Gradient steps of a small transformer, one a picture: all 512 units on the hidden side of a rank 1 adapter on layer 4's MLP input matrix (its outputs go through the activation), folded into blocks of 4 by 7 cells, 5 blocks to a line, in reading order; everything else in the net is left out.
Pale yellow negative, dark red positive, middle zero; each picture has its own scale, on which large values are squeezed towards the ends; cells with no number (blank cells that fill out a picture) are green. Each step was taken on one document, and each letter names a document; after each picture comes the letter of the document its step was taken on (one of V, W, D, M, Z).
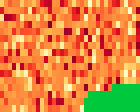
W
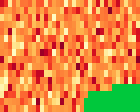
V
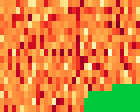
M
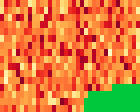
M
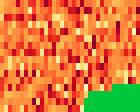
W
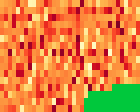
M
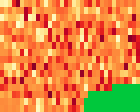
V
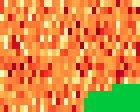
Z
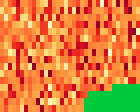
M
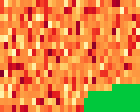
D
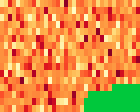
Z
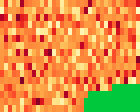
V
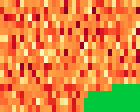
Z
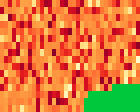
W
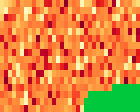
D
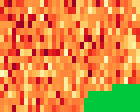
D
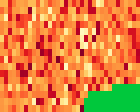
D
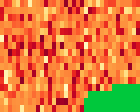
W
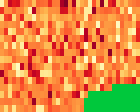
V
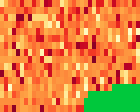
Z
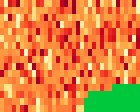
V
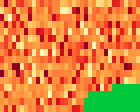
V
